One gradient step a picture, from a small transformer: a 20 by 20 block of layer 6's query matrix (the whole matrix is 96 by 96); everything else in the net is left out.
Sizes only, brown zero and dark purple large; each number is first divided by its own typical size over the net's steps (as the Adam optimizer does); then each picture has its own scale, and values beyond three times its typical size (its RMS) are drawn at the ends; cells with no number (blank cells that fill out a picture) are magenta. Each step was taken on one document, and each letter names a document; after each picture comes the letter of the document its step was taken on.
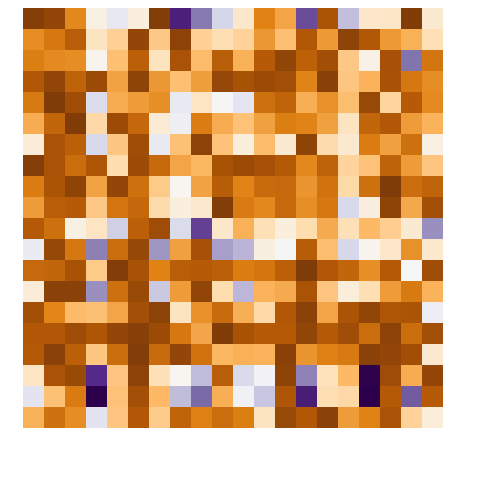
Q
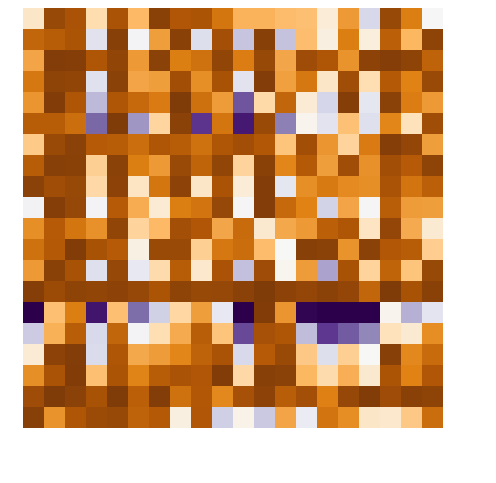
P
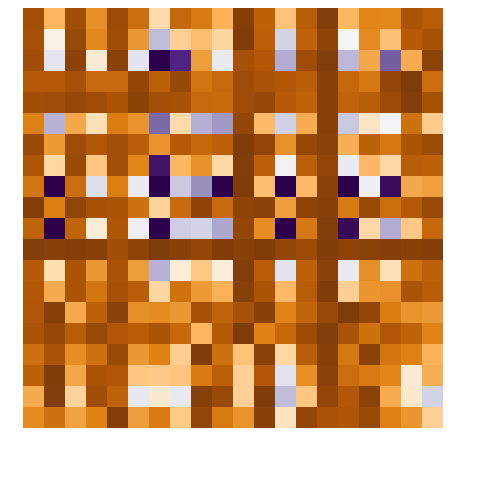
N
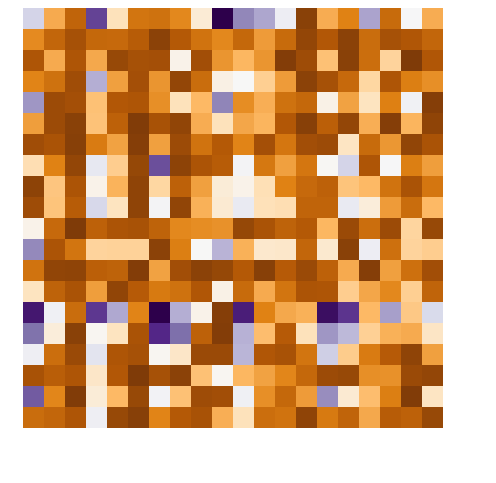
Q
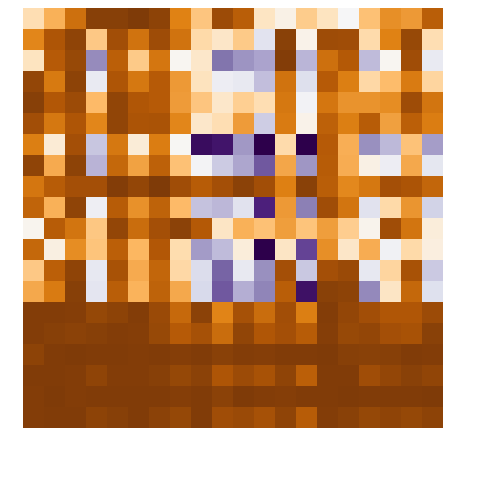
P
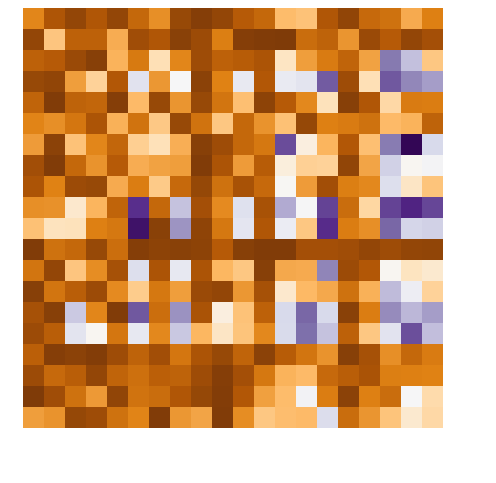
N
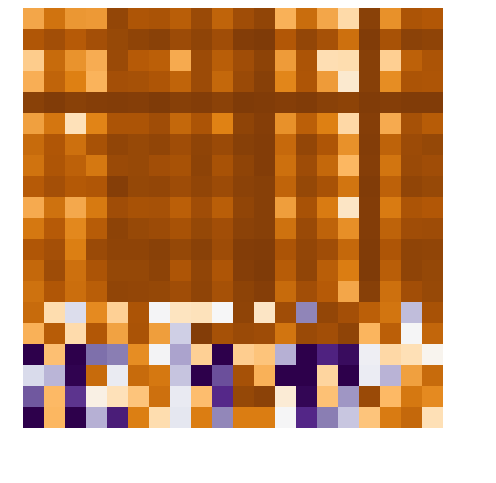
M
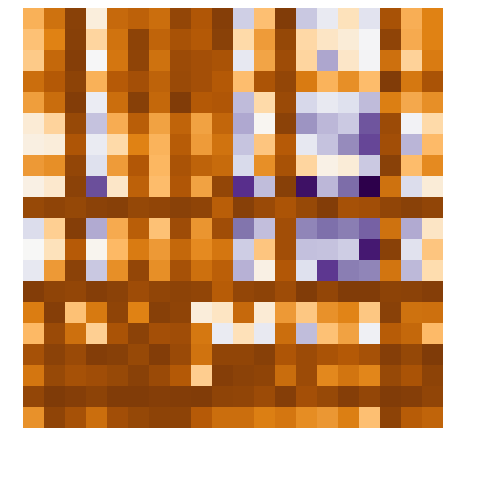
P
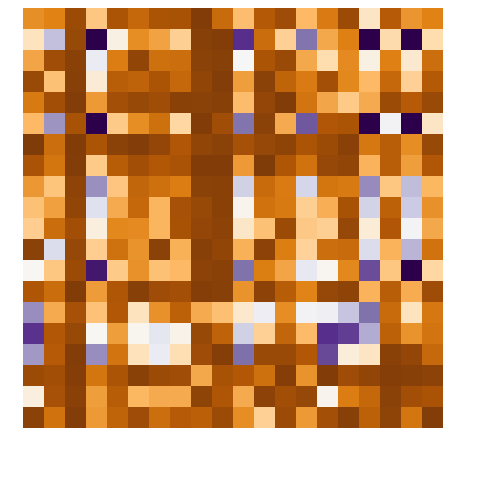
P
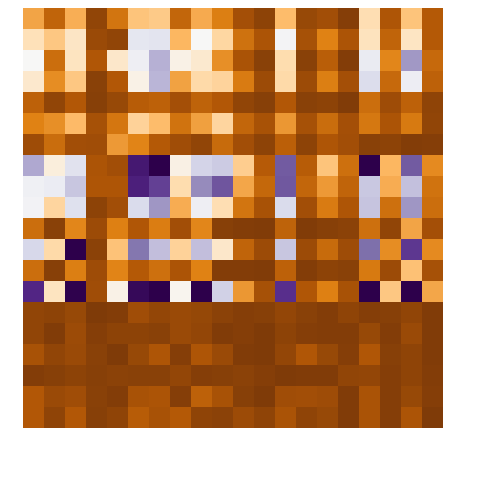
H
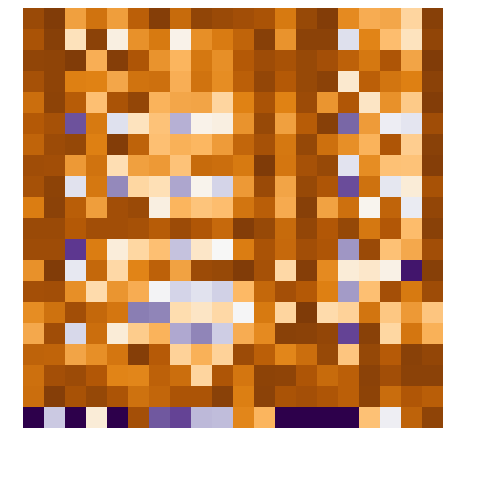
M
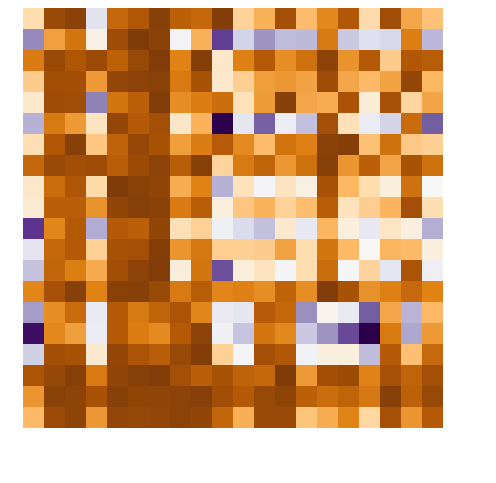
P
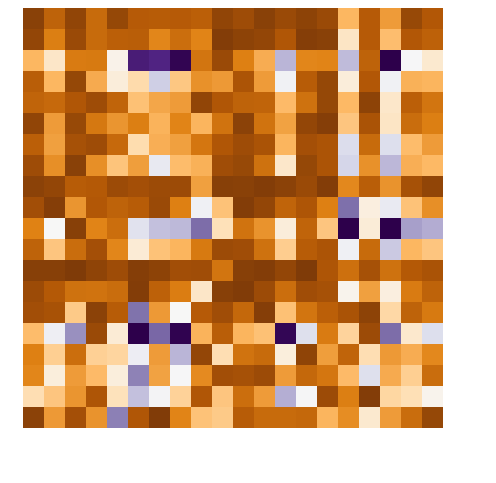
N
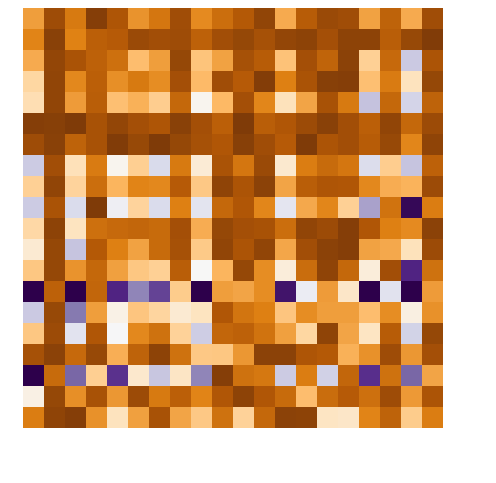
H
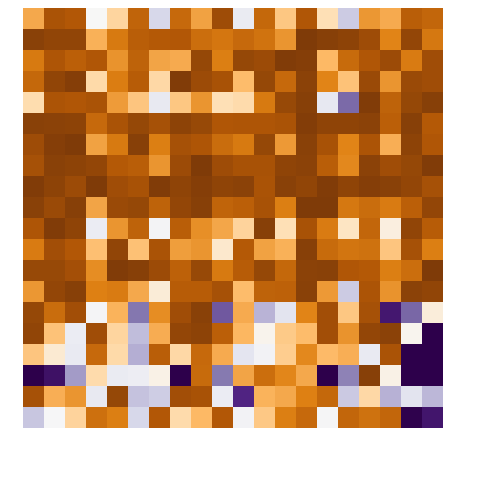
Q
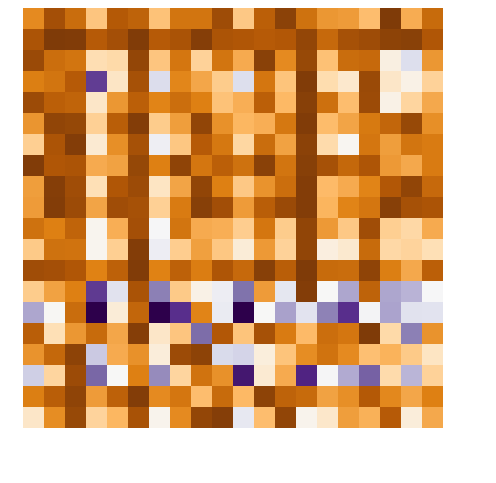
Q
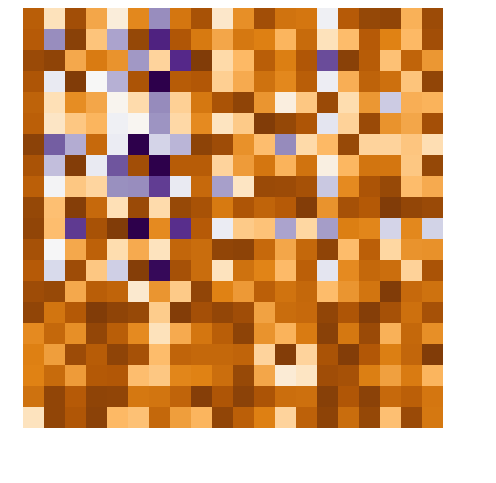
N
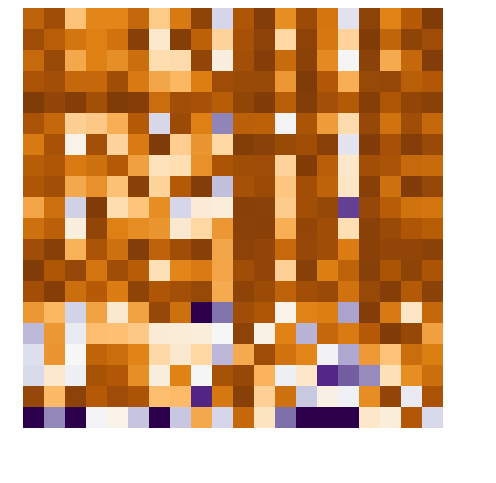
M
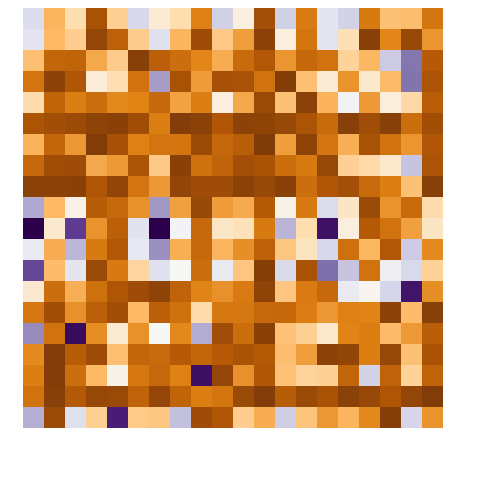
H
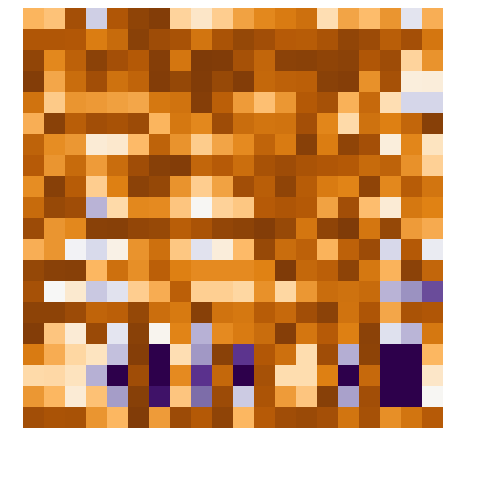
Q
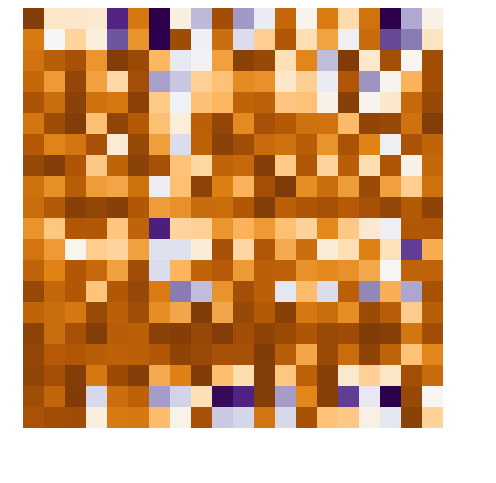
Q
